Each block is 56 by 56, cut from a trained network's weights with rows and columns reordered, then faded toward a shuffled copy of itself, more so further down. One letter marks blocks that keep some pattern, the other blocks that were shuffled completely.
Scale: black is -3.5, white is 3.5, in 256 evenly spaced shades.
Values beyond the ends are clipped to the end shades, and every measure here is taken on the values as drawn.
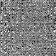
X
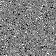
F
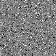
F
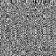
X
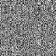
X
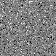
F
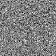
X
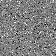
F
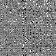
X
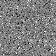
F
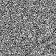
F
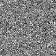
X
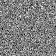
F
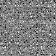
X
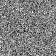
F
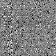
X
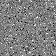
F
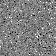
F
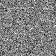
F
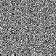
X
